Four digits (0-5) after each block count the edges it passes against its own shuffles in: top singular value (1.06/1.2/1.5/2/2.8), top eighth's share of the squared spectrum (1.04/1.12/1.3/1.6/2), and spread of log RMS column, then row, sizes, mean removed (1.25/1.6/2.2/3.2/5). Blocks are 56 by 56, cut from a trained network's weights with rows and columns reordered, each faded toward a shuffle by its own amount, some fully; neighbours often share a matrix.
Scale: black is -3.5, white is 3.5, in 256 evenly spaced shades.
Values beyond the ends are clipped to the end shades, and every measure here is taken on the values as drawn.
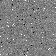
0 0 0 0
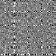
4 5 2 2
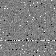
3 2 0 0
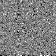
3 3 1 1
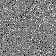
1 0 0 0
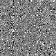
3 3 2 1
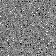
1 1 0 0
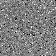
0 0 0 0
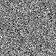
1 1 0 0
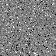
0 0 0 0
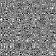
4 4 2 2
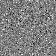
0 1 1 0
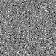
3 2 0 1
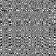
4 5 3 3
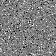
1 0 0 0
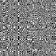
4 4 3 2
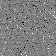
0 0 0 0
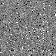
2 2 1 0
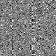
3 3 2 0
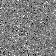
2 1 0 0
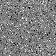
1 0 0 0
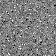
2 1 0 0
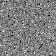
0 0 0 0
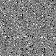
2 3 1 1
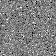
0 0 0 0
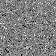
1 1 0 0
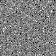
2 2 1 0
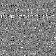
3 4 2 2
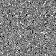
2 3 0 1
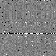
4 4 0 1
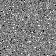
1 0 0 0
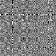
4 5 2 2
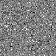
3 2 0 1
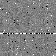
4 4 0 1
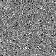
2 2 0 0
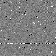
3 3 0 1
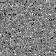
2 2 0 1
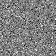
2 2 0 0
